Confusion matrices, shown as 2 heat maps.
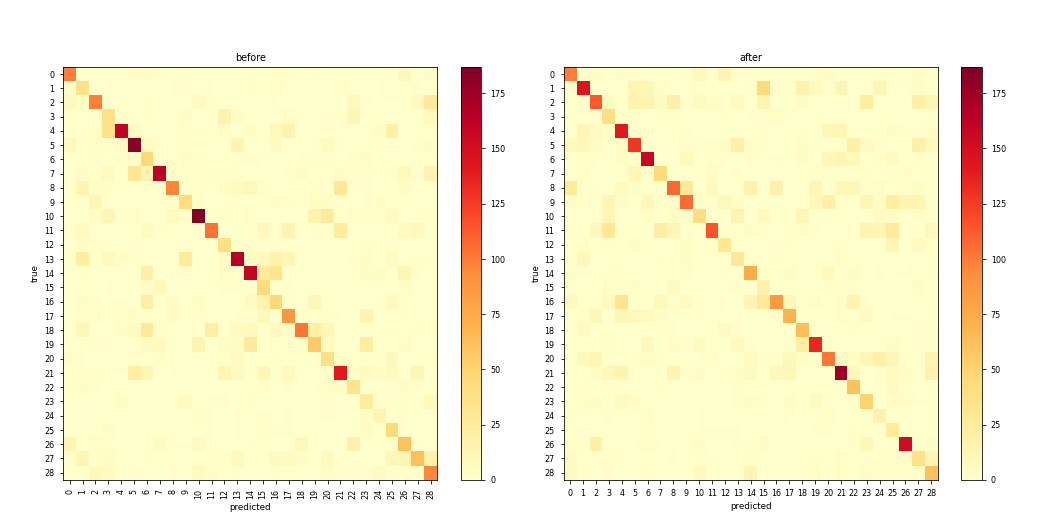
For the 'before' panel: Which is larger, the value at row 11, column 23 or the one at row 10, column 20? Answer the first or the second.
the second
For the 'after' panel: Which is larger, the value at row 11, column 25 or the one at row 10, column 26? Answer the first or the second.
the first
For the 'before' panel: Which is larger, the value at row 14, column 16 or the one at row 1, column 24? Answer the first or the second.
the first
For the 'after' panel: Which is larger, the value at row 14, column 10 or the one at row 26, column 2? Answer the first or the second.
the second
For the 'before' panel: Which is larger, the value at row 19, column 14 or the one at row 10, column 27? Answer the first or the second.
the first
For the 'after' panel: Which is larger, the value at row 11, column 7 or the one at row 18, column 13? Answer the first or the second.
the first
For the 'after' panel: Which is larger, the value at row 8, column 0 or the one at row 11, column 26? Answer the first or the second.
the first
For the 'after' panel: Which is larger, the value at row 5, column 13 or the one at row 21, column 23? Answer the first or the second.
the first
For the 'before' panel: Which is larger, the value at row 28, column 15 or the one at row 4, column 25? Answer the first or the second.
the second
